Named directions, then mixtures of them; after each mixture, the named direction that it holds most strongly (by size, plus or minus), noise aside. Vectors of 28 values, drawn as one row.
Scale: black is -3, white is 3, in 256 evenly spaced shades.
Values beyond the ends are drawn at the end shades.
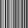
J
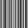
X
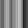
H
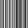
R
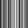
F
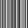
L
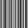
X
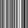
X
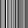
J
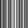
F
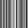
L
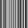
X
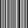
L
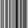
R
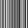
L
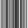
F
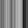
H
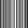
F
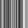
H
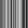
H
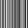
L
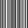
L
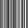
R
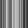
H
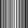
F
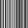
R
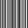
L
